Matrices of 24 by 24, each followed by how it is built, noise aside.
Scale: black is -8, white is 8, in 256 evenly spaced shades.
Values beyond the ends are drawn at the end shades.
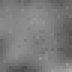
smooth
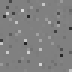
sparse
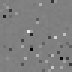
sparse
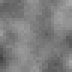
smooth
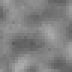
smooth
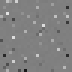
sparse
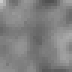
smooth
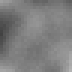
smooth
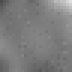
smooth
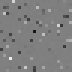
sparse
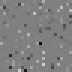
sparse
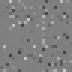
sparse
